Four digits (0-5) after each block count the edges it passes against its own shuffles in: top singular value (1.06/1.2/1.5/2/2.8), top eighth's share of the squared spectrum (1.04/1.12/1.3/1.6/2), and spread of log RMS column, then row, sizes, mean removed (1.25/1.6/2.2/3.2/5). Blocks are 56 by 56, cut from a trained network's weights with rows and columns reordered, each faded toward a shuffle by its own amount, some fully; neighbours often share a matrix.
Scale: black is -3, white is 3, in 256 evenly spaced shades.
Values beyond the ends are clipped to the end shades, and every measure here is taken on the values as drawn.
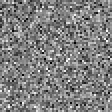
1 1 0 0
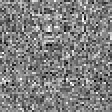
3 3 0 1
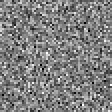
0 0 0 0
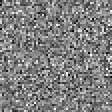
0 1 0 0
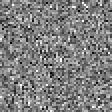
2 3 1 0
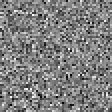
2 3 0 1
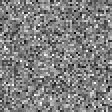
1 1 0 0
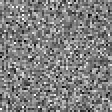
0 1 0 0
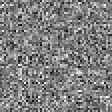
3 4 1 2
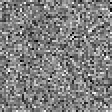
1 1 0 0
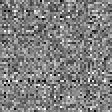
3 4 2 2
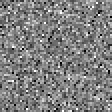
0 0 0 0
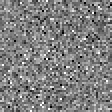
0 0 0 0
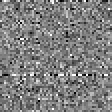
3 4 1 2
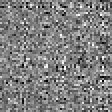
3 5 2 2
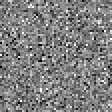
1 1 0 0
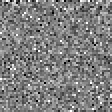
2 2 0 0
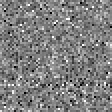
2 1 0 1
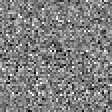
2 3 1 2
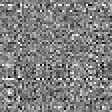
4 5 2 3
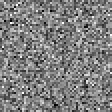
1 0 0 0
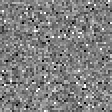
1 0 0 0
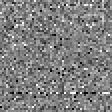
3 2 0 1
